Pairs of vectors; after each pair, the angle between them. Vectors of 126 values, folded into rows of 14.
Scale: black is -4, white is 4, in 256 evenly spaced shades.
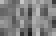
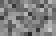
orthogonal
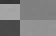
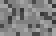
orthogonal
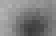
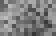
partly aligned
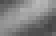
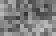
partly opposed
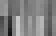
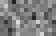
partly aligned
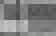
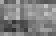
nearly opposite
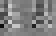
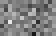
partly aligned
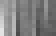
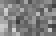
partly aligned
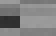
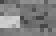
nearly opposite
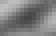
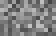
orthogonal
